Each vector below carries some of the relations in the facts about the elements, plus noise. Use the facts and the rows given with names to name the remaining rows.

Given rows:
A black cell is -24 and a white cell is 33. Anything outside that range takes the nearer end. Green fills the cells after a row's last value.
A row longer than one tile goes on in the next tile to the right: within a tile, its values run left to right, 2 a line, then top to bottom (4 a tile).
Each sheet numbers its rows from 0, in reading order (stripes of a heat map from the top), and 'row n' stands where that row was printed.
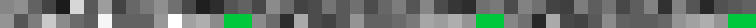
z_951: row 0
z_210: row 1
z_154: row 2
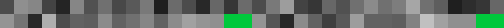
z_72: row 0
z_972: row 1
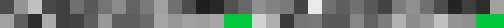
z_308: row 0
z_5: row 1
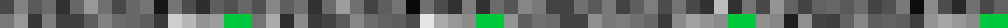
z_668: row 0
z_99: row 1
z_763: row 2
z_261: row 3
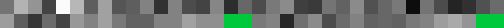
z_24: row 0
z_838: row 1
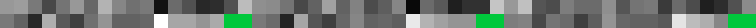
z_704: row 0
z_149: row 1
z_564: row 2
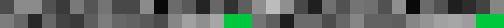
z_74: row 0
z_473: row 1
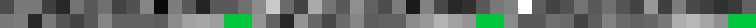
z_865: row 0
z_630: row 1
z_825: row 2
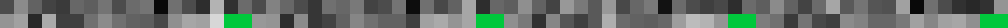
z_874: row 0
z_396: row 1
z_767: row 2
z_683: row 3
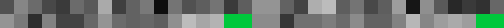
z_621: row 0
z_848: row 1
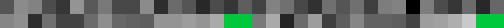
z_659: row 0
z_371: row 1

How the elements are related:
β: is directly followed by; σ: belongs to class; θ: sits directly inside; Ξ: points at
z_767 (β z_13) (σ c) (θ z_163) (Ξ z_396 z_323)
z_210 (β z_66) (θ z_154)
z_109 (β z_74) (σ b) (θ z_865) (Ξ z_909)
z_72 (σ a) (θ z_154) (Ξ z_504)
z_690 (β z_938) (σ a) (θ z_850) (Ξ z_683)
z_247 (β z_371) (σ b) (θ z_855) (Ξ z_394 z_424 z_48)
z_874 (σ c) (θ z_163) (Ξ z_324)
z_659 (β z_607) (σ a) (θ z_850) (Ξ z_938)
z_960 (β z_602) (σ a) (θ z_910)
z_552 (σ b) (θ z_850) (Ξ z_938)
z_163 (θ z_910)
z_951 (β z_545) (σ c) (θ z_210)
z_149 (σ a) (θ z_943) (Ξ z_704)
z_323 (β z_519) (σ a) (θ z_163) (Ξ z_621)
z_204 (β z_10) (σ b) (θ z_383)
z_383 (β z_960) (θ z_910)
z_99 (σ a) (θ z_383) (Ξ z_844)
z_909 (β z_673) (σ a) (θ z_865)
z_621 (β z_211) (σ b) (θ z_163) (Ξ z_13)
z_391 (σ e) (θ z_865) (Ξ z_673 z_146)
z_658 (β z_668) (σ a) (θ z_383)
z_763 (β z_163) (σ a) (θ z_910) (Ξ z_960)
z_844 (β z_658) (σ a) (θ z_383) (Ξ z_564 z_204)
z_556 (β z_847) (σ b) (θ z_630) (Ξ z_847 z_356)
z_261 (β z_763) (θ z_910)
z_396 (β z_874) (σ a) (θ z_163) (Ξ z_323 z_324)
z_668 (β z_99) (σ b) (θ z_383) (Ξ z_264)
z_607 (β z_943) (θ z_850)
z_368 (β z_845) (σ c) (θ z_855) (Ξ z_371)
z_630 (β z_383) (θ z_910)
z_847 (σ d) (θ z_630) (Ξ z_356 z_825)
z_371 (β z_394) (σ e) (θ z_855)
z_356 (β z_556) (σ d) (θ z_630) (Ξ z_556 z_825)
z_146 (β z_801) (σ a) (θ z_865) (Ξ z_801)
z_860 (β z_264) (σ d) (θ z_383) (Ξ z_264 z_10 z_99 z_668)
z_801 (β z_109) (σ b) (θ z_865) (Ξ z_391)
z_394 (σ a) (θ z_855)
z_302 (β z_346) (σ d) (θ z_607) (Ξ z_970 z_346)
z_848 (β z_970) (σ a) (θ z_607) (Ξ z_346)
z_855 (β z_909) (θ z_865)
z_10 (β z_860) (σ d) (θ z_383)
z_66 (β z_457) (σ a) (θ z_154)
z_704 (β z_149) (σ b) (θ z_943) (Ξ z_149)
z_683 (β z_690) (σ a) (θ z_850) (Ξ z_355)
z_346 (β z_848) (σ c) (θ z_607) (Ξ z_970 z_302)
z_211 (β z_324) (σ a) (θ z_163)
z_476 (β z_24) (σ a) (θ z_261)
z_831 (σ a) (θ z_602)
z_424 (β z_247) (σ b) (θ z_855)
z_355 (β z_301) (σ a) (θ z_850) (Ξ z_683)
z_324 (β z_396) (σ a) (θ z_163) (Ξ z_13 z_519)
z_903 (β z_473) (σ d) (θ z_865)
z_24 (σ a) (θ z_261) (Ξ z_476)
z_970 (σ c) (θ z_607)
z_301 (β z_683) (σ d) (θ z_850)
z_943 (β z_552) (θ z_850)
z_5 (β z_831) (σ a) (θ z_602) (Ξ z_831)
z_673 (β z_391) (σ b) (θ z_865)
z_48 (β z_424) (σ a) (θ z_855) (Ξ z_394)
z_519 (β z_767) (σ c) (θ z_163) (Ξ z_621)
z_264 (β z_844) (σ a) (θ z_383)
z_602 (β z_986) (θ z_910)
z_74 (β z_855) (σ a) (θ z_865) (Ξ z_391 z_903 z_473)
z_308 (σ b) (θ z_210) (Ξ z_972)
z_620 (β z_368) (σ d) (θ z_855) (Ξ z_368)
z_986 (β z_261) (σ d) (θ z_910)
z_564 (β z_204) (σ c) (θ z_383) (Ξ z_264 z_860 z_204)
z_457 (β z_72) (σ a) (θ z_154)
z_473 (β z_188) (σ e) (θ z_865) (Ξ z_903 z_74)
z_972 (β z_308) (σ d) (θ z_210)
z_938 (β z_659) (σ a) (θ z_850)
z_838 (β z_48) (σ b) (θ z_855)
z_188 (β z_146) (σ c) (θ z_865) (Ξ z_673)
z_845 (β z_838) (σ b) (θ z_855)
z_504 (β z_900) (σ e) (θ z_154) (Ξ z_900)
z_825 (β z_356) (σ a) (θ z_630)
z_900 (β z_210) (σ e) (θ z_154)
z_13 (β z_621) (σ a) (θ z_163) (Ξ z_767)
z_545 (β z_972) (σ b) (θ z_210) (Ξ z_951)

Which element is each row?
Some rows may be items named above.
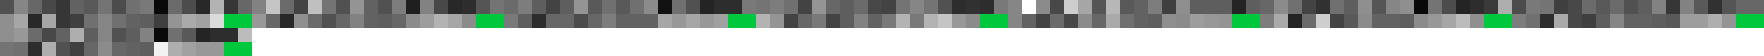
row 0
z_874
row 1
z_630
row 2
z_301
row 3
z_831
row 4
z_476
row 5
z_368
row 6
z_154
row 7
z_149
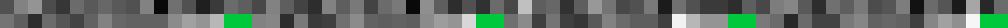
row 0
z_801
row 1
z_607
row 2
z_264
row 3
z_391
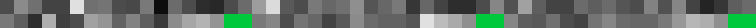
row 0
z_109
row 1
z_564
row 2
z_556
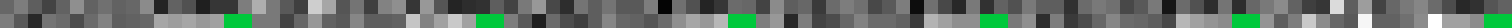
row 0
z_301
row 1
z_346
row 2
z_801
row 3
z_658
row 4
z_658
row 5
z_951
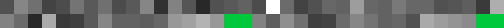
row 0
z_154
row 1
z_960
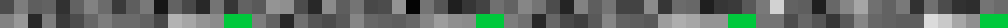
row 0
z_658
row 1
z_146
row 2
z_938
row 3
z_204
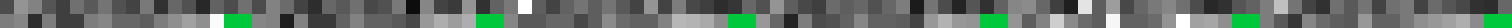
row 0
z_552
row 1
z_163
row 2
z_825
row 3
z_986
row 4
z_951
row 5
z_900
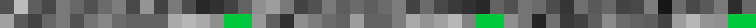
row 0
z_356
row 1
z_504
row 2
z_211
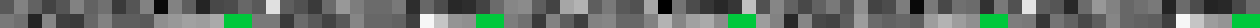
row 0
z_850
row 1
z_10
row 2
z_355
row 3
z_13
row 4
z_10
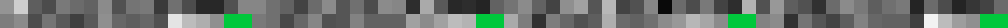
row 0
z_564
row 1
z_970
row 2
z_323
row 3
z_860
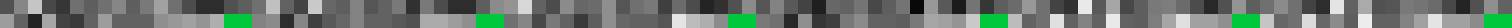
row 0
z_308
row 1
z_383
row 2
z_564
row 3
z_943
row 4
z_545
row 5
z_545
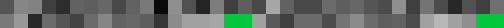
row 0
z_855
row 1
z_847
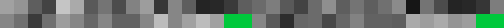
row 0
z_302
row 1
z_301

